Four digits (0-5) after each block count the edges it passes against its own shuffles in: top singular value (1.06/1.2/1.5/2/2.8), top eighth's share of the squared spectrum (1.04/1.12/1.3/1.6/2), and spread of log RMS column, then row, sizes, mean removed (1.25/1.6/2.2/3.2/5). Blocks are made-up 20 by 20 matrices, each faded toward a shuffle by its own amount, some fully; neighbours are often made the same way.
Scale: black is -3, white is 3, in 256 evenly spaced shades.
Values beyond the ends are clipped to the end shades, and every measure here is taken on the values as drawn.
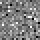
0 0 0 0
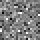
0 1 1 0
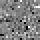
0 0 0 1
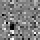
3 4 2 2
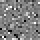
0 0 0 0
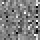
3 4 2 0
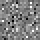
1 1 1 0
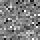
0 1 0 0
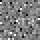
0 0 0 0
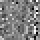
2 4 2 0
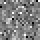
0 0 0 0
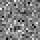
0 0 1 0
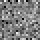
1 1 0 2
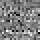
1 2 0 2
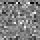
2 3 0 2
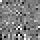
3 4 1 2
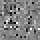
2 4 1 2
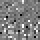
2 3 0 0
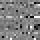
3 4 1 2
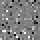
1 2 0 0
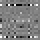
4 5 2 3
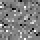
0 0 1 0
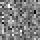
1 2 2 0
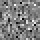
0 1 0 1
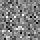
0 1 0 0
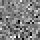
0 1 1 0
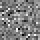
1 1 0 1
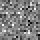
0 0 0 0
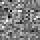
1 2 0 1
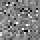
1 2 1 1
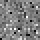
1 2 0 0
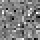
2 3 1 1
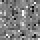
2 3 0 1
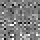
3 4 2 2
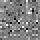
2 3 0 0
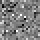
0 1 0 0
